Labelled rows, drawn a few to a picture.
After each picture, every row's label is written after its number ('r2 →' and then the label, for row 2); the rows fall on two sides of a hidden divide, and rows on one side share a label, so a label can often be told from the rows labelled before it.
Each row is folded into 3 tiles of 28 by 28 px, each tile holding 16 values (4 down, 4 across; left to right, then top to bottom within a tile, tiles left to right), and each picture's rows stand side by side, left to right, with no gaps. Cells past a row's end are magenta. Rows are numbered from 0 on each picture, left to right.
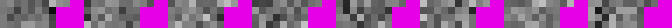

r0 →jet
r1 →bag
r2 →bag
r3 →bag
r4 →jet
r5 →jet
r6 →bag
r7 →jet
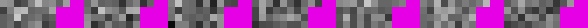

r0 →bag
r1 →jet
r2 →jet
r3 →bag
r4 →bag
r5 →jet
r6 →jet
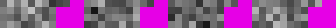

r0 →bag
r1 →jet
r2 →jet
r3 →jet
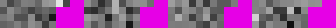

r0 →bag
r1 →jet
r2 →jet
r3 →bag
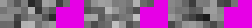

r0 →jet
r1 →jet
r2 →jet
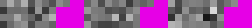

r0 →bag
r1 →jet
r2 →jet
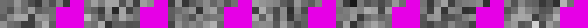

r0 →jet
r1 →bag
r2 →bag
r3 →jet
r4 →bag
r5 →jet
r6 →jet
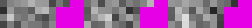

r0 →bag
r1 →bag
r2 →bag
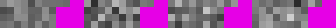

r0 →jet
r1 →bag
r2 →bag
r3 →bag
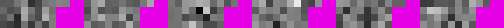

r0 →jet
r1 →bag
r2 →bag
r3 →bag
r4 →jet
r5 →bag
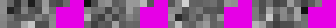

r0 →jet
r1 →jet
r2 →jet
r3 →jet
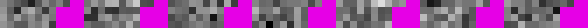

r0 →jet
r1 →jet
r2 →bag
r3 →jet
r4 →bag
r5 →bag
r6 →jet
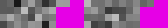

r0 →bag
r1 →jet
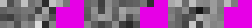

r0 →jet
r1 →bag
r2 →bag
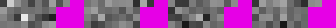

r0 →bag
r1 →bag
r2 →jet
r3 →bag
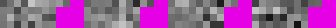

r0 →bag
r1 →bag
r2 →jet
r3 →jet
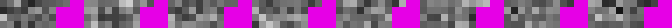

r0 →jet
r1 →bag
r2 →jet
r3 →jet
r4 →jet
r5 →bag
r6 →jet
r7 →bag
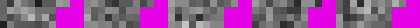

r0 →jet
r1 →jet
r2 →jet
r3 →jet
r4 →jet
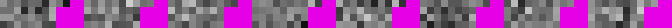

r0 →jet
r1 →jet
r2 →jet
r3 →bag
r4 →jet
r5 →jet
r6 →bag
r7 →jet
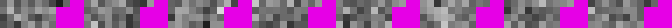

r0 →bag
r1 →bag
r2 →bag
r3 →jet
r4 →bag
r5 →bag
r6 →bag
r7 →jet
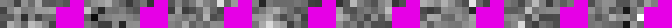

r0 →bag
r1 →jet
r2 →bag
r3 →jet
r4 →jet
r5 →jet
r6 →bag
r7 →jet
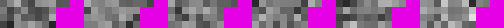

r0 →jet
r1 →bag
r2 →jet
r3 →bag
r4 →bag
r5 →bag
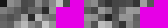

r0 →bag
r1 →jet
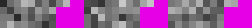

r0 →bag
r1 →bag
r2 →bag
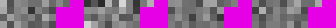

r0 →jet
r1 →bag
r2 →bag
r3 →bag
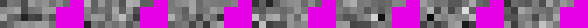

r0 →bag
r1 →jet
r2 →bag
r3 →bag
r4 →bag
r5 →jet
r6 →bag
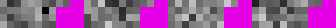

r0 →bag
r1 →jet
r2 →bag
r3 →jet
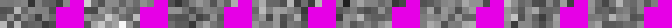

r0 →jet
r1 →bag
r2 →bag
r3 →bag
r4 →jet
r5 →bag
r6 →jet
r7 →bag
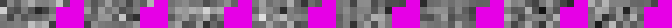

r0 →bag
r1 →bag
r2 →bag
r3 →bag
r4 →jet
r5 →bag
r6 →jet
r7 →jet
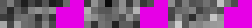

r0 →jet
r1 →jet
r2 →jet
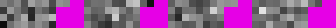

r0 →bag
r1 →jet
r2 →jet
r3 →bag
